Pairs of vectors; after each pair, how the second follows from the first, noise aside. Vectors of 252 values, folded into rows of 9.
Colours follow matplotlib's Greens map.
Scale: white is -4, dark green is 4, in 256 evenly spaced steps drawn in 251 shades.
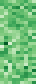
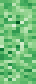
wrapped around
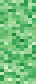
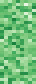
reversed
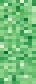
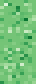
partly zeroed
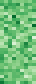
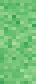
shrunk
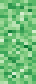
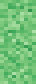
shrunk
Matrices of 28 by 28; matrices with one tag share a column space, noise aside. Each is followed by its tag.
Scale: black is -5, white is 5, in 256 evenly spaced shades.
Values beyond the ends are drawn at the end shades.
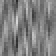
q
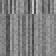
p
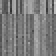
p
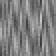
q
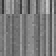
p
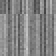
p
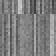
p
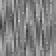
q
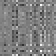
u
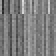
p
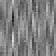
q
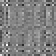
u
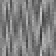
q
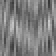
q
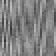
q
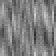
q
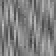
q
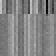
p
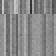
p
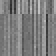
p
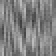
q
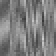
q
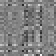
u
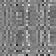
u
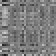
u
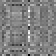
u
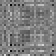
u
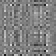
u
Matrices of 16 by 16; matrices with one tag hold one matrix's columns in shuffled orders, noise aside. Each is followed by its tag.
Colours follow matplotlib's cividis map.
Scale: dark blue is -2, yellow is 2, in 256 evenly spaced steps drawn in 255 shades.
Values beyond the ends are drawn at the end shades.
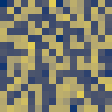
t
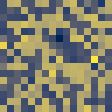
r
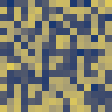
t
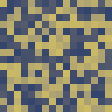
r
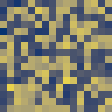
t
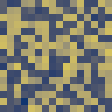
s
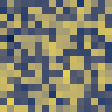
r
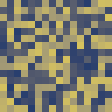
t
